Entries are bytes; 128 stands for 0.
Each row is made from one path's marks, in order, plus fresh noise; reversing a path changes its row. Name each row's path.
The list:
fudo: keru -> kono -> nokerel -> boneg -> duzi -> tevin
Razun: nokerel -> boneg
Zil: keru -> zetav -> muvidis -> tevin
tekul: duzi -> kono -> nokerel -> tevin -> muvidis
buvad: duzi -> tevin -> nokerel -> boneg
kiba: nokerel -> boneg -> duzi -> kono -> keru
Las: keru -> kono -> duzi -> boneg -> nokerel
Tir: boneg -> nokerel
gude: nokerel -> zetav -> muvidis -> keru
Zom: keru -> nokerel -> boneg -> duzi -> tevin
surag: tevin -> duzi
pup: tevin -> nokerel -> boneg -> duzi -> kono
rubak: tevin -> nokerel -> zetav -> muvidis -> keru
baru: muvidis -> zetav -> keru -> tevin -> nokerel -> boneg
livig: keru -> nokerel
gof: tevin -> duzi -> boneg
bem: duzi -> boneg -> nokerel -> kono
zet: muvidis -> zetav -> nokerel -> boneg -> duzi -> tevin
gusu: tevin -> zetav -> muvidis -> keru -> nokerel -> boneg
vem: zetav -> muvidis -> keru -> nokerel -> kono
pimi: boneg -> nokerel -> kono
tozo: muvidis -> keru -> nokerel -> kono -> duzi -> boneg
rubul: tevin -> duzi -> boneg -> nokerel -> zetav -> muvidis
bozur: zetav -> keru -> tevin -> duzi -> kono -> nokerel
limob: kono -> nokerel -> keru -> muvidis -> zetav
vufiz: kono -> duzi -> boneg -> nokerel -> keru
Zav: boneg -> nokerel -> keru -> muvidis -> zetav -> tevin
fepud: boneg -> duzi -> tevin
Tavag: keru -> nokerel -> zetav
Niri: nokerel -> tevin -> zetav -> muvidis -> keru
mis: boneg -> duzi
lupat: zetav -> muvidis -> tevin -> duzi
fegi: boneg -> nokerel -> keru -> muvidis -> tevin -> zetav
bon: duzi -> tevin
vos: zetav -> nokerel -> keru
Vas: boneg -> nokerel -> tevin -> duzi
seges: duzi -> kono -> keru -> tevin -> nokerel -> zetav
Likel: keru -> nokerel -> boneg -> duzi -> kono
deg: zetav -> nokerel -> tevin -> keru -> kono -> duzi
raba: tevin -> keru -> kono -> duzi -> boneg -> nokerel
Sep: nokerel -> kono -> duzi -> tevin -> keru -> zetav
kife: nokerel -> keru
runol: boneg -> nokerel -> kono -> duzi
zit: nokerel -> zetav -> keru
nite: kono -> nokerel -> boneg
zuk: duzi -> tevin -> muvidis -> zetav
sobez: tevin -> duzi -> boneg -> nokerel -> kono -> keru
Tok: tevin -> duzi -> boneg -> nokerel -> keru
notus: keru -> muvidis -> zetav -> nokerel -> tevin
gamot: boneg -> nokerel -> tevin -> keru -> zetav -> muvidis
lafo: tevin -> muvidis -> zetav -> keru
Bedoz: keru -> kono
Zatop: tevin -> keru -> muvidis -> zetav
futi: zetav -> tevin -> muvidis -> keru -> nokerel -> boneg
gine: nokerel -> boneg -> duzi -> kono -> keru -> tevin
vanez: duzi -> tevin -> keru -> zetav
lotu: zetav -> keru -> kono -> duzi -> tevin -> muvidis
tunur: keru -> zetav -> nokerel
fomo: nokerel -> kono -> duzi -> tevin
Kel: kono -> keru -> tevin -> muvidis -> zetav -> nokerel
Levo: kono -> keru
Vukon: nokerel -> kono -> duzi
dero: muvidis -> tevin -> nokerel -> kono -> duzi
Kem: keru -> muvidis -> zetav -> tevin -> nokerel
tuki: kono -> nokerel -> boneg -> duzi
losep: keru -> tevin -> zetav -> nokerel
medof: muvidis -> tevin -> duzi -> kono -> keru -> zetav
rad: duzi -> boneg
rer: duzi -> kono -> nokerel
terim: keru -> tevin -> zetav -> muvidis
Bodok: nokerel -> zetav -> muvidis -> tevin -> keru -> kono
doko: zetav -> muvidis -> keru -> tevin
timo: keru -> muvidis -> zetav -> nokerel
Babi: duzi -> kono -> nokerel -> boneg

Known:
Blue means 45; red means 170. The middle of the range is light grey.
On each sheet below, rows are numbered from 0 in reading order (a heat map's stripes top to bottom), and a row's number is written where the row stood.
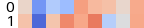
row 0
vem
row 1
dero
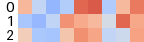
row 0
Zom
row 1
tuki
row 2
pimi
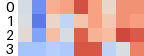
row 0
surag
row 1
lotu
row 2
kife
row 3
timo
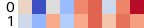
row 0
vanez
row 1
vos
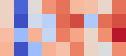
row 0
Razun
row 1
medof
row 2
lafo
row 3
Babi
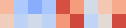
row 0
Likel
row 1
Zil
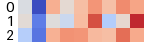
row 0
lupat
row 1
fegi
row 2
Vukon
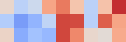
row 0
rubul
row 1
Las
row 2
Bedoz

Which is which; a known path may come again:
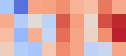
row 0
Vukon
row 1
Tok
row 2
lafo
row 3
pimi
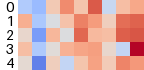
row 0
runol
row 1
gine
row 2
kife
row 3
gusu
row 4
lotu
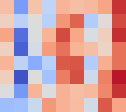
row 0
Niri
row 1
Zil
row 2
gof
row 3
Razun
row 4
Zom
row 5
vanez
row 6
gude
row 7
tuki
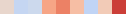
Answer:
rubul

